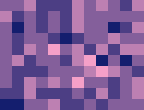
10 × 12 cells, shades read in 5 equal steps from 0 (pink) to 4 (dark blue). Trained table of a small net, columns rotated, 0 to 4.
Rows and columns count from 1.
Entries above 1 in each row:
8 10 10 11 6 9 9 8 9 11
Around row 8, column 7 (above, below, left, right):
2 2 2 2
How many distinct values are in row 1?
3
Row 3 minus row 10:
-2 0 0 1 1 0 -2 0 -1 2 1 -1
